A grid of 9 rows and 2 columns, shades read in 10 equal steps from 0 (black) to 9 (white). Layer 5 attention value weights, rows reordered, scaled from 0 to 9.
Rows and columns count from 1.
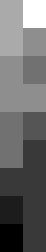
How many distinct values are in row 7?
1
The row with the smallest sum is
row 9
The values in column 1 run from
0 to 6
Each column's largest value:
6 9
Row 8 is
1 2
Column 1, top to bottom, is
6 6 5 5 4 4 2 1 0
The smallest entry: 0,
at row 9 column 1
